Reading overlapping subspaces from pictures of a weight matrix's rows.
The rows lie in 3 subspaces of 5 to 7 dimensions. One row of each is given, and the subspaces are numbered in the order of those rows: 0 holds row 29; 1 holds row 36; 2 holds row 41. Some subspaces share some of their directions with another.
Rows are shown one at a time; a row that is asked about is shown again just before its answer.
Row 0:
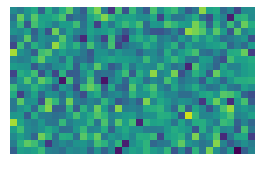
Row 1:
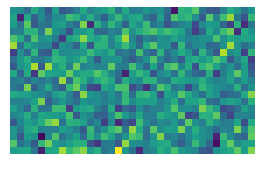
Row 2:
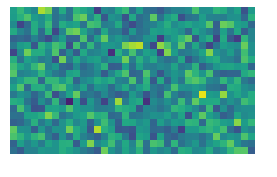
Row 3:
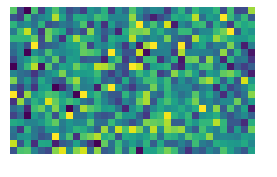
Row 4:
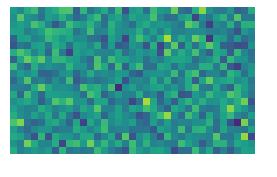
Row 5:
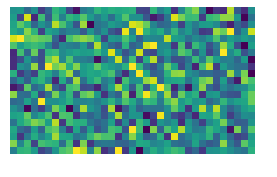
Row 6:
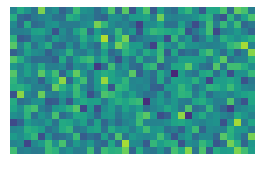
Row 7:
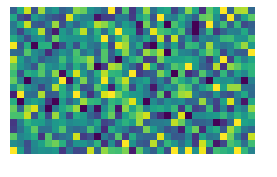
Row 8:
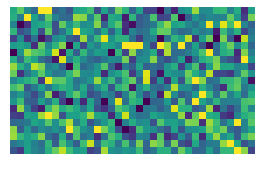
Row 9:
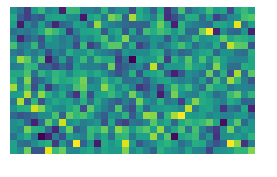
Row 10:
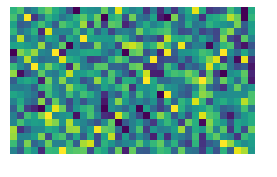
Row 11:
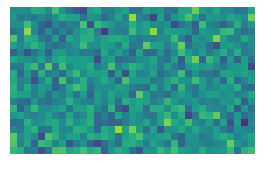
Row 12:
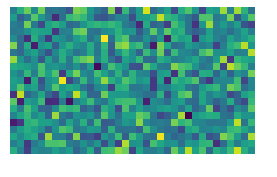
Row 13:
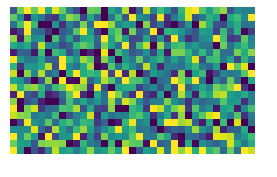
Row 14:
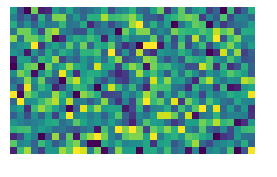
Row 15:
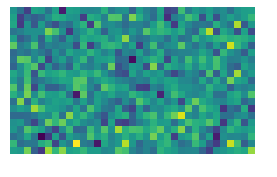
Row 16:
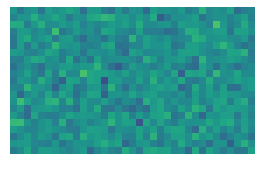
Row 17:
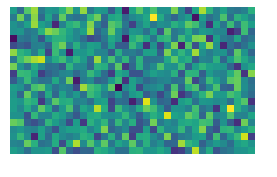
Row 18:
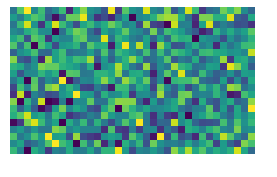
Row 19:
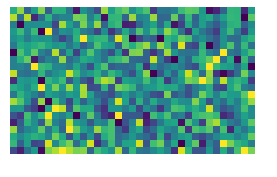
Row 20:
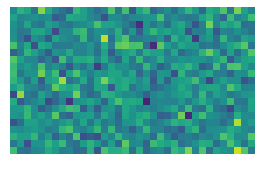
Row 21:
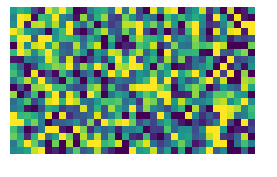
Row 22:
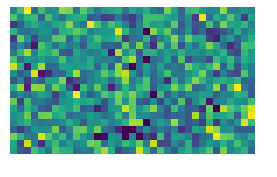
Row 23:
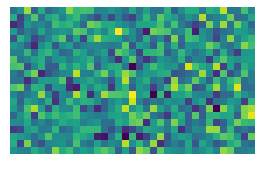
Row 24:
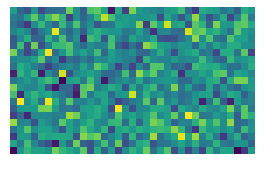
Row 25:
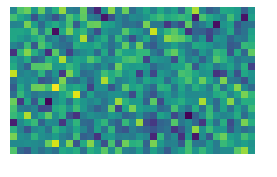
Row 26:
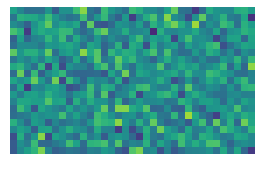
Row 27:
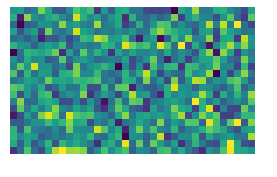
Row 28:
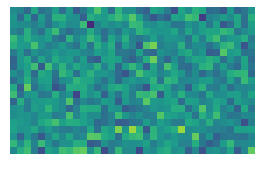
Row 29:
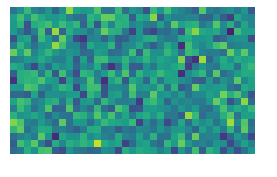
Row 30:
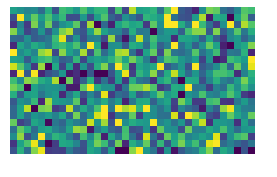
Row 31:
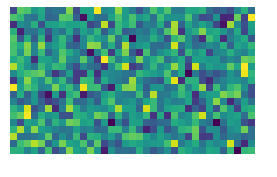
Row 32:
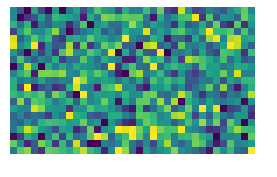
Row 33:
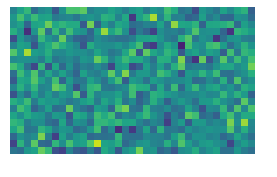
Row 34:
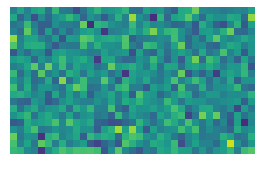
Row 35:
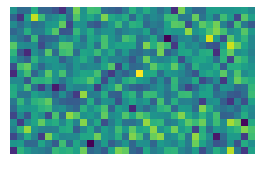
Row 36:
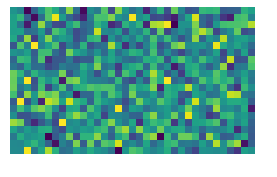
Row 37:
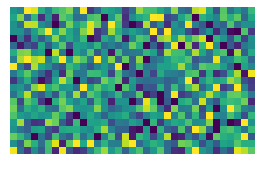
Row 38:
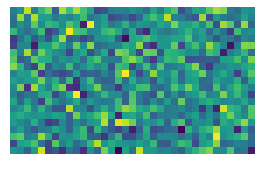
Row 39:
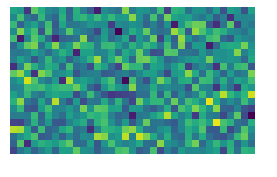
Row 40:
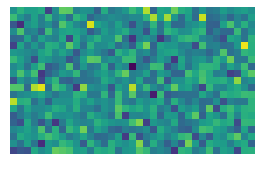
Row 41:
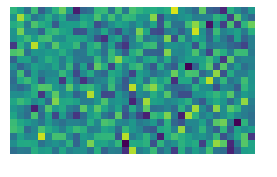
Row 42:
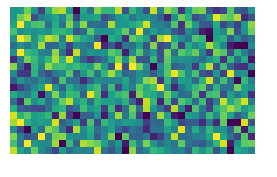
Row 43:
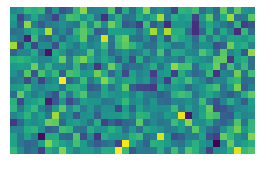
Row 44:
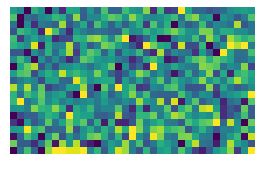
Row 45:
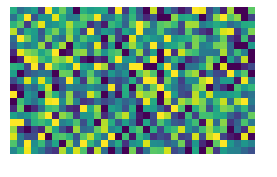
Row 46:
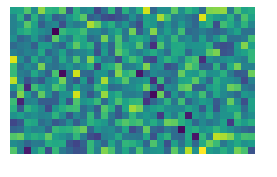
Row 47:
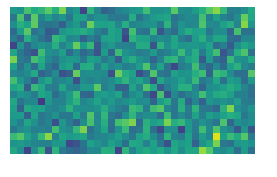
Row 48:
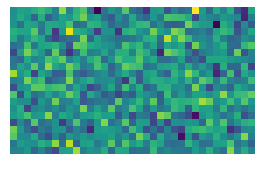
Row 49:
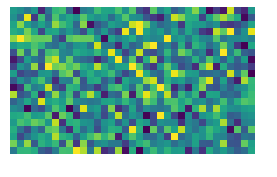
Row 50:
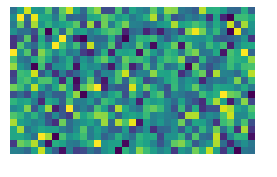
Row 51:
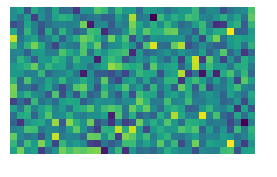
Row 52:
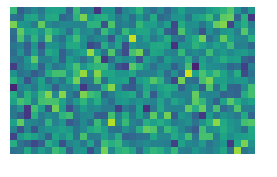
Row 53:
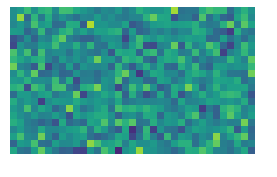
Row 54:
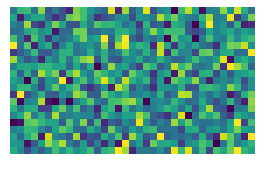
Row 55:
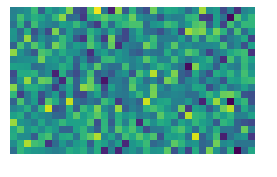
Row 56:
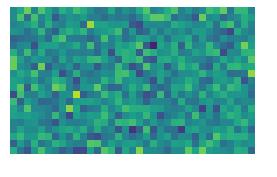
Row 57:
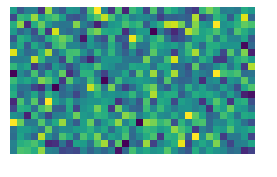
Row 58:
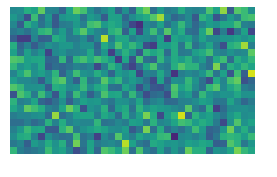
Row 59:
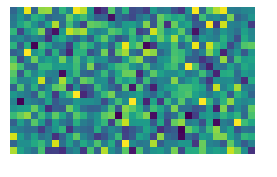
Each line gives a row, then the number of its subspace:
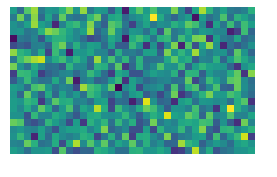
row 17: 1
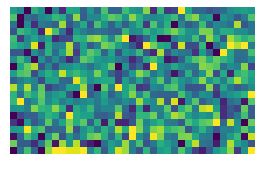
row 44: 2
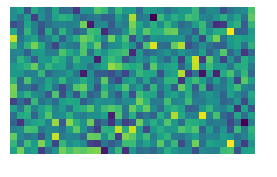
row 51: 0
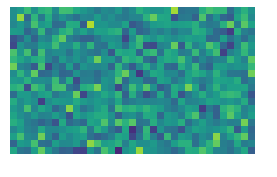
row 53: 1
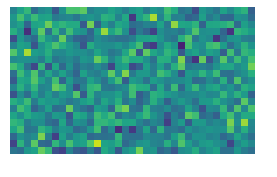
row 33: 0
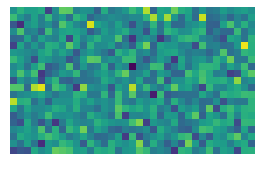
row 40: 2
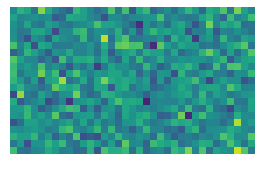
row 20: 2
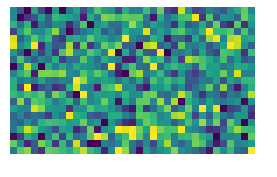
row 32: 2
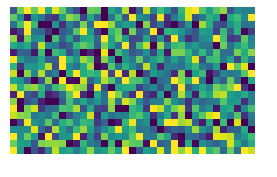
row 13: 0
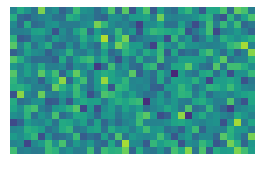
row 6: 1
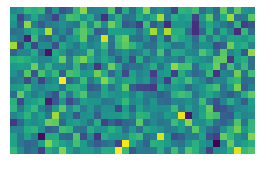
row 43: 1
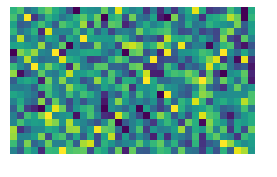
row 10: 2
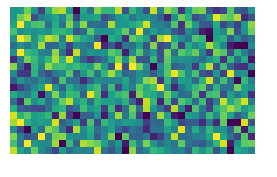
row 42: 2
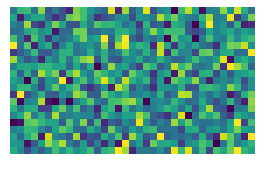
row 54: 1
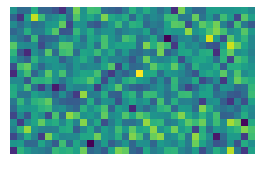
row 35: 1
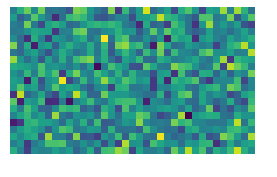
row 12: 1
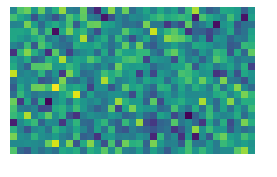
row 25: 2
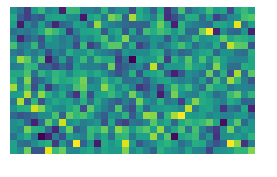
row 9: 1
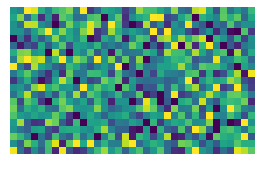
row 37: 1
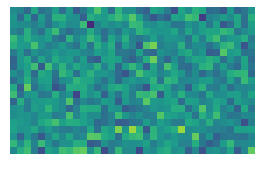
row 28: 0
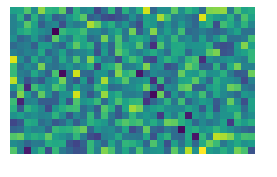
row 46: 0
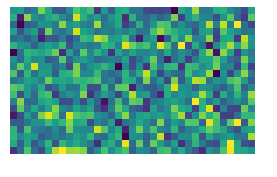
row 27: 2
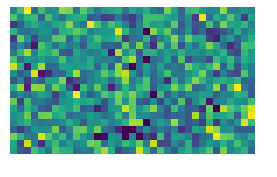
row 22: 2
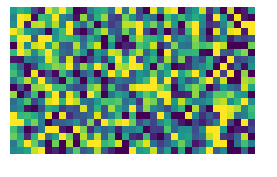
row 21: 1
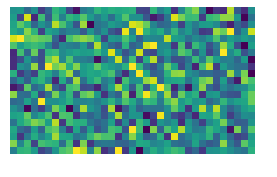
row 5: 1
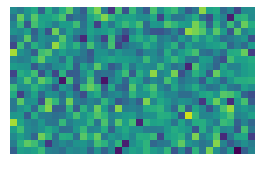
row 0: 0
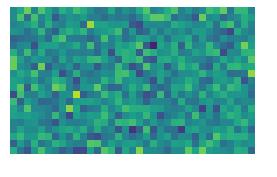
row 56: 1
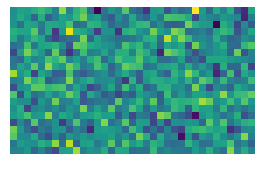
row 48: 2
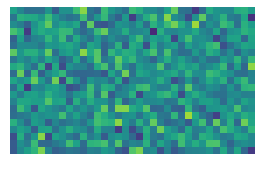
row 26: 0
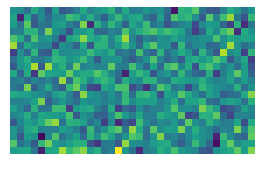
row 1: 1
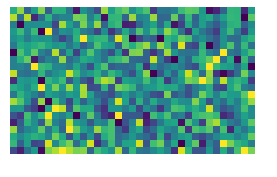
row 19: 2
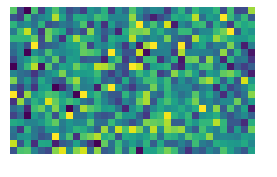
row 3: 0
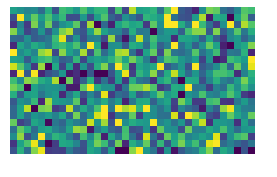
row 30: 0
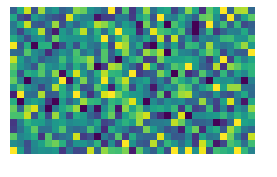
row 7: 2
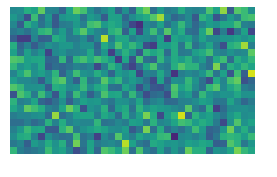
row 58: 1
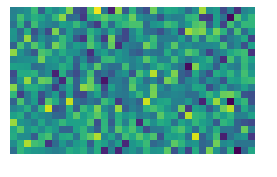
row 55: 0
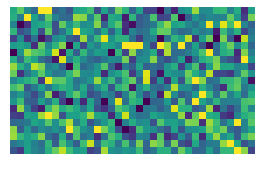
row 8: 2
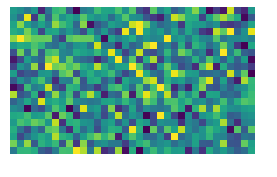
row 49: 1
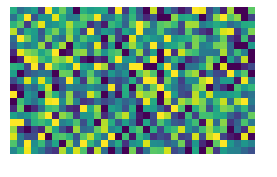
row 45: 2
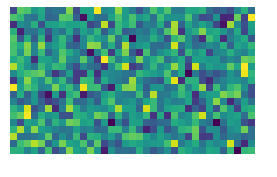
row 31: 0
